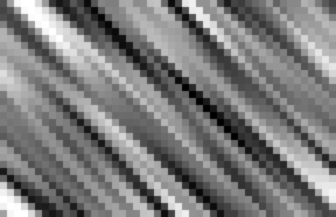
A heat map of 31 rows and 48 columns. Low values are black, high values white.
Slope: none. Mirror symmetry: none. Odd rows or columns: none. Histogram: bell-shaped. Grain: diagonal, down to the right. Average level on the scale: 50%.
